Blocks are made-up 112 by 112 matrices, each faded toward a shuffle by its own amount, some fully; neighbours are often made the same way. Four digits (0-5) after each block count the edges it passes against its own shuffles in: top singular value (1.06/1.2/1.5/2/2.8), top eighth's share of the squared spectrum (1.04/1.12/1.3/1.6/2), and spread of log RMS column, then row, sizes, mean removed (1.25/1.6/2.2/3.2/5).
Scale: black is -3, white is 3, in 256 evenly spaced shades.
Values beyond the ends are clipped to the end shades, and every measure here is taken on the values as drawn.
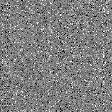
3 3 2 1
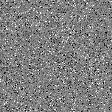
2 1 1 0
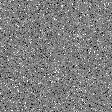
0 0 0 0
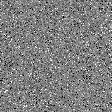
3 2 1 0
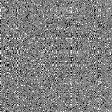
4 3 3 2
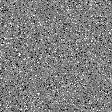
3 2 0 0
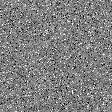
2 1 0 0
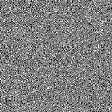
4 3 2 2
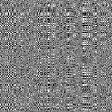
5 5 4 4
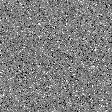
0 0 0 0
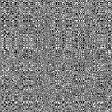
5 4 3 3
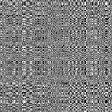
5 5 4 4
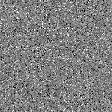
3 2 1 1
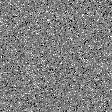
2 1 0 0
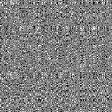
5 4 3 3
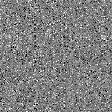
4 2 1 1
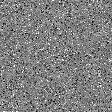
0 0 1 0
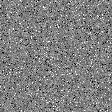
0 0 0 0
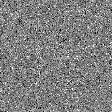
3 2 1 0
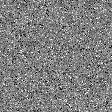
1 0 0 0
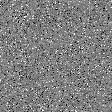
2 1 0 0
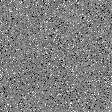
1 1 0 0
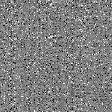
4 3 2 1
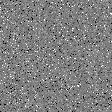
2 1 0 0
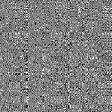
5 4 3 3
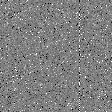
3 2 1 0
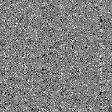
4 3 2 1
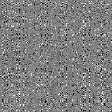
5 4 3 2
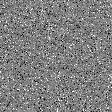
0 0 0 0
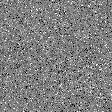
0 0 0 0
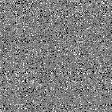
1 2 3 3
